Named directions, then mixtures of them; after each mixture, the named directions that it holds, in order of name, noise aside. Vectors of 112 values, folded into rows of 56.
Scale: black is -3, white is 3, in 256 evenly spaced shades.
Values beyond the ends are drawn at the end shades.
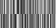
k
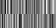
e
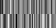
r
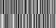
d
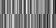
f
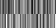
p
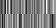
e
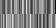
f, p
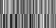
k, p, r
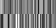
d, p, r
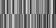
f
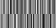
d, k, r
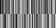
p, r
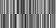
k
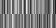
f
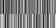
d, p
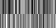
k, p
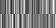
e, p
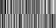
e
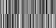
e, f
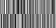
e, k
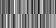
d, p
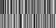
d, e, p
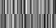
f, k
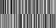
d, e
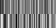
d, r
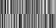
e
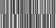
d, k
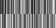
e, p, r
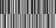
p, r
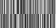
k
